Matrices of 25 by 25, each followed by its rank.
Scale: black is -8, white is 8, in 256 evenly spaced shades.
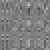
three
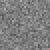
full rank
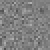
five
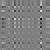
one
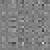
three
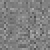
five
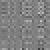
two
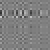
one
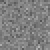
full rank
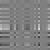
one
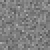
full rank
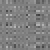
two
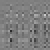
two
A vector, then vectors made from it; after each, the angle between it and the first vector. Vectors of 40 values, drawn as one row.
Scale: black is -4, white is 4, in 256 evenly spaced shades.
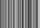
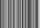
nearly parallel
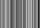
partly opposed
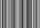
partly aligned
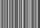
nearly opposite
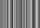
partly opposed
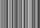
nearly opposite
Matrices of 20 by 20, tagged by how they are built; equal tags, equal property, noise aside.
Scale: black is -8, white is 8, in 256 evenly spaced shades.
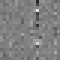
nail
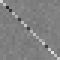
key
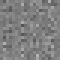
nail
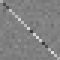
key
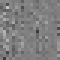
nail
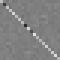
key
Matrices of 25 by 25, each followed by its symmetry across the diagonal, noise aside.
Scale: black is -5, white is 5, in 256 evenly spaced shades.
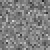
neither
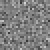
antisymmetric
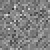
symmetric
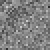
symmetric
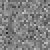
neither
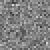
neither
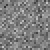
symmetric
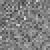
symmetric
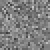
antisymmetric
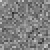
symmetric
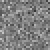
neither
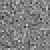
antisymmetric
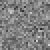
neither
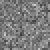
symmetric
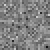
symmetric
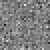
antisymmetric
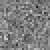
neither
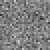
antisymmetric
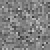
antisymmetric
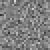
antisymmetric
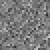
symmetric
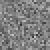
antisymmetric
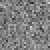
neither
